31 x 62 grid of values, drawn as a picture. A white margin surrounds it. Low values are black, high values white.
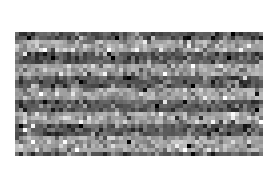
Histogram: bell-shaped. Odd rows or columns: none. Average level on the scale: 50%. Stripes: horizontal, repeating 5 times. Slope: none.
